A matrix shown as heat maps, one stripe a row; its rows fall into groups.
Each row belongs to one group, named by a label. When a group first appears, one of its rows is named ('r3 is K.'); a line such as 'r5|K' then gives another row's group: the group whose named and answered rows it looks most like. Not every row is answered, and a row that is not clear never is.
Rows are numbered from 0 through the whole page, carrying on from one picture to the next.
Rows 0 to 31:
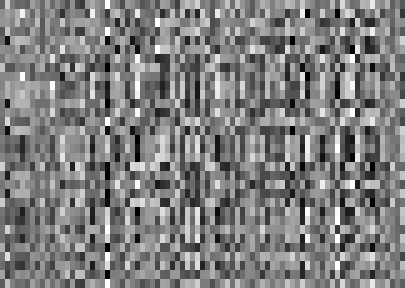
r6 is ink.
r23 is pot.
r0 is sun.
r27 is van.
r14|van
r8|ink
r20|ink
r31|sun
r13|sun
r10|ink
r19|van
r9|ink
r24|pot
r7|van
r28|sun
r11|van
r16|pot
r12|ink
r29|pot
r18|van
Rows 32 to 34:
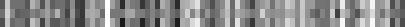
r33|sun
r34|sun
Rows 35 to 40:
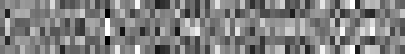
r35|ink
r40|ink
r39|van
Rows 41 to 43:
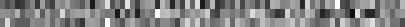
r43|sun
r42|pot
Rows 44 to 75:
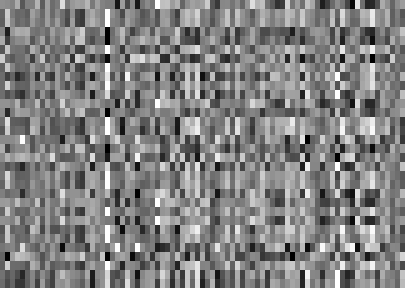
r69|sun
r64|sun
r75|pot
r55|pot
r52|pot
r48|van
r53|sun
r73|sun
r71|ink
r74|pot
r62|pot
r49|sun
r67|sun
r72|van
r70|sun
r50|van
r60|van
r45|sun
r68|pot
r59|ink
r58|sun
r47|van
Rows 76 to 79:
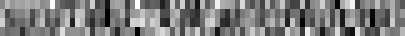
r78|van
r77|van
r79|pot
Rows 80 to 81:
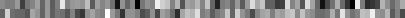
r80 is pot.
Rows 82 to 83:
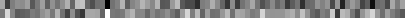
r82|van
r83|sun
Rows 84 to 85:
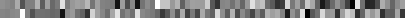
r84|pot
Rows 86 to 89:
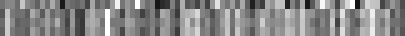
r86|ink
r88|sun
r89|sun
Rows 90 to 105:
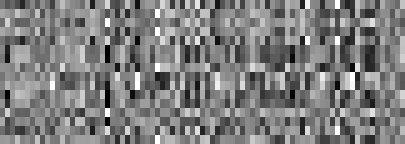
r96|van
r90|pot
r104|pot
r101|van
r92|sun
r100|van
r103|van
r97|pot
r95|van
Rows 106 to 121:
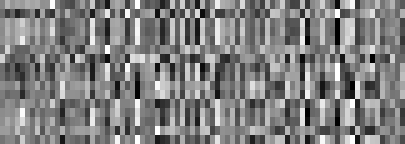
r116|pot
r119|ink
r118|ink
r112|van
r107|pot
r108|ink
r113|pot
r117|ink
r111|sun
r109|ink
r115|pot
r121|ink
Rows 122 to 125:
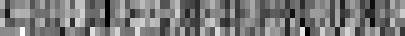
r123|van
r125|ink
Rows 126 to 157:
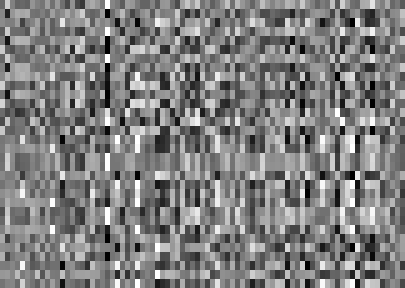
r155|ink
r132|sun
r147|ink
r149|sun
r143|sun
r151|ink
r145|pot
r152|van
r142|ink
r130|van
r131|van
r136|van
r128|pot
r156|pot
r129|sun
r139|sun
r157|ink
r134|ink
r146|ink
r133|van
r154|van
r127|van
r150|sun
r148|ink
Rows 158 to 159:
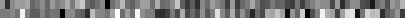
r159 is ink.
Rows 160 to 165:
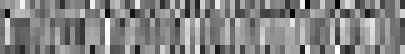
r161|van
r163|sun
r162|sun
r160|ink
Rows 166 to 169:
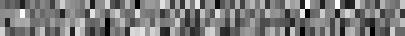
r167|ink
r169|van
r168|van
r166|pot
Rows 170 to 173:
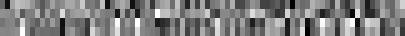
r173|ink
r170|van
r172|ink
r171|pot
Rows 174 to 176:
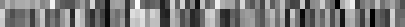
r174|ink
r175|van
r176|van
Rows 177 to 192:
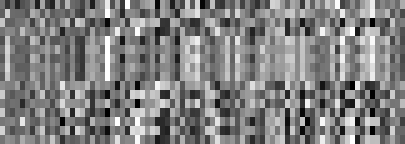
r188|pot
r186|pot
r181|sun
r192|ink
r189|van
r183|sun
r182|sun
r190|ink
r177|pot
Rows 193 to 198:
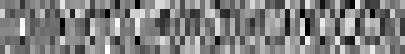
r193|pot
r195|ink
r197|pot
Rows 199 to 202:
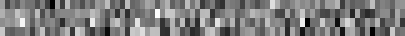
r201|ink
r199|pot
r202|van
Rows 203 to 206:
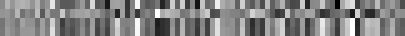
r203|ink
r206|ink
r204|pot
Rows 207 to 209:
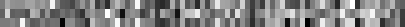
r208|sun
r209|ink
